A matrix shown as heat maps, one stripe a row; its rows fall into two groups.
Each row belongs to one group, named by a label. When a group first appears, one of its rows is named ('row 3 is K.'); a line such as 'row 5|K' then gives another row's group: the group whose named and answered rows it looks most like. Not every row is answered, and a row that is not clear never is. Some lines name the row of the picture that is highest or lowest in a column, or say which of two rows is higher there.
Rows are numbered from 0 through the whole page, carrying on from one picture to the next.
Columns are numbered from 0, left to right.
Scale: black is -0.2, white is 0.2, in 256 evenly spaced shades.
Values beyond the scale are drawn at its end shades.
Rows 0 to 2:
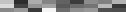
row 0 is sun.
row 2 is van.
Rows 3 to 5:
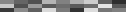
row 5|van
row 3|van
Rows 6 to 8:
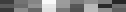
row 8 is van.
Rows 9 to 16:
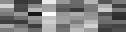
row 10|sun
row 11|sun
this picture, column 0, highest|10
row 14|van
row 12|van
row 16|van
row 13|van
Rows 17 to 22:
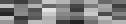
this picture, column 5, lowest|22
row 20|van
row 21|sun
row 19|van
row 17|van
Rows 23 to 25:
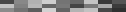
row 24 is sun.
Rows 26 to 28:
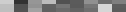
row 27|sun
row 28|sun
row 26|sun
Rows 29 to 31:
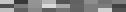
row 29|sun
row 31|sun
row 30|van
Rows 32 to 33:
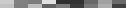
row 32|sun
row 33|sun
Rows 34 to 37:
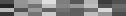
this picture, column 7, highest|36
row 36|sun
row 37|van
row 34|van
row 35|van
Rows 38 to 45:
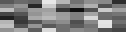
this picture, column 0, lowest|42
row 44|sun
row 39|van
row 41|van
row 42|van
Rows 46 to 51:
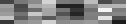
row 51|van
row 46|van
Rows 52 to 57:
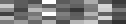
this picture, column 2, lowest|52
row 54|sun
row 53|sun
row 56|sun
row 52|van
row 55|van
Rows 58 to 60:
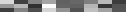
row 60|van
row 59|van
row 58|sun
